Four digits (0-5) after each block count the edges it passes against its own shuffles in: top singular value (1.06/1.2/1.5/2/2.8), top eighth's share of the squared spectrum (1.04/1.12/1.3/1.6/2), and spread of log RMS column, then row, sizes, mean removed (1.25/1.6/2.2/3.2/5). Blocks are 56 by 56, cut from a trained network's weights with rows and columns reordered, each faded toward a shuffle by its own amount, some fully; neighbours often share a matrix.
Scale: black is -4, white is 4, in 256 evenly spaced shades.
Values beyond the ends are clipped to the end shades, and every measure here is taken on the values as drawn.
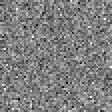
0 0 0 0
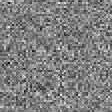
3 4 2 2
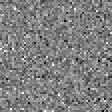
1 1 0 1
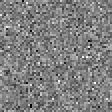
3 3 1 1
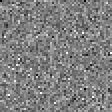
2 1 0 0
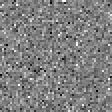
0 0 0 0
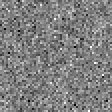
0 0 0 0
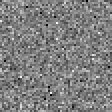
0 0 0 0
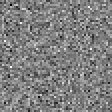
3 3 0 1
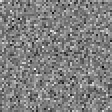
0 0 0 0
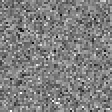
0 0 0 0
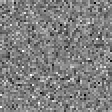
0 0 0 0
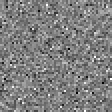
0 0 0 0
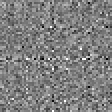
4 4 1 2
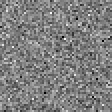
1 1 0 0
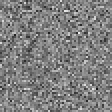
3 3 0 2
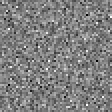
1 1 0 0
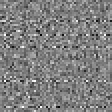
4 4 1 3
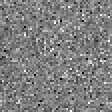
1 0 0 0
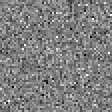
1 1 0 0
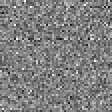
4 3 0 2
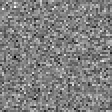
2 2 0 0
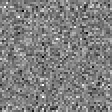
3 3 0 2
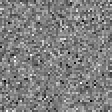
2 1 0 0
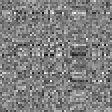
4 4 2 3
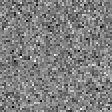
1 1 0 0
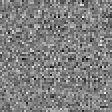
3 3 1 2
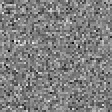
2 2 0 0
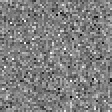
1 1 0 0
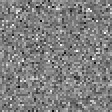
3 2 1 1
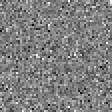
1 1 0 0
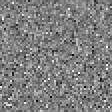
1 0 0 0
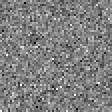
1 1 0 0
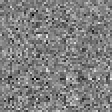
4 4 2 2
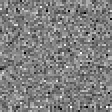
3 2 0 1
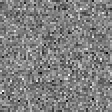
2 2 0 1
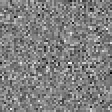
3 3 0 2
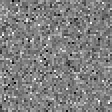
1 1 0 0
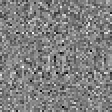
3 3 1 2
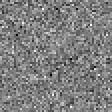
0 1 0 0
